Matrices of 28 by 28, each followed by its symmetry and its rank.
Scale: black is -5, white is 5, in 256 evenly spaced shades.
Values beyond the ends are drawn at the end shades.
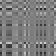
neither, rank one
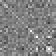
symmetric, rank five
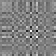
symmetric, rank two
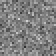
neither, full rank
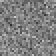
neither, full rank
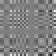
symmetric, rank two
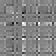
symmetric, rank two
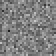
neither, full rank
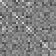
symmetric, rank five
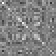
symmetric, rank five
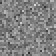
neither, full rank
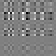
neither, rank one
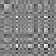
symmetric, rank two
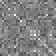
symmetric, rank five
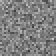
neither, full rank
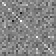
symmetric, rank five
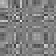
symmetric, rank two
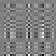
neither, rank one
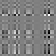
neither, rank one
